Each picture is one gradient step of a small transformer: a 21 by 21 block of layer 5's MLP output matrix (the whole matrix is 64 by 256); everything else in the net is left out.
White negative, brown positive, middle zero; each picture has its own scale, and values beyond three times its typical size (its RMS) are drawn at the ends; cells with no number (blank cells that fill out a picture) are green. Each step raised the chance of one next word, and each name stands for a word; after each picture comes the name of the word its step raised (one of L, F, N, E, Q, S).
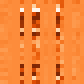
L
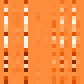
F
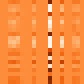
F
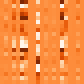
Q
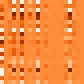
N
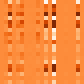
N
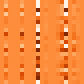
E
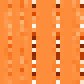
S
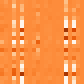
S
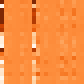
Q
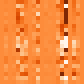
Q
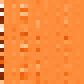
E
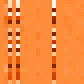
E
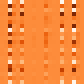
N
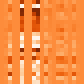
Q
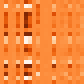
L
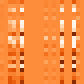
F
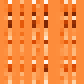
N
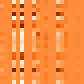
N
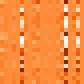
F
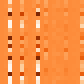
S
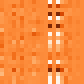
N
